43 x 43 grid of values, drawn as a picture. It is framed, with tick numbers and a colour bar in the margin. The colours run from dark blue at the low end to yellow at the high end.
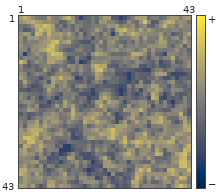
Seam: none. Odd rows or columns: none. Grain: blotchy. Average level on the scale: 50%. Mirror symmetry: none.
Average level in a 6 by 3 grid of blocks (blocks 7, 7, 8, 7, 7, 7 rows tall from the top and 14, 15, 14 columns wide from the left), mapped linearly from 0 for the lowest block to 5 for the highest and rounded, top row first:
524 / 322 / 201 / 333 / 325 / 315
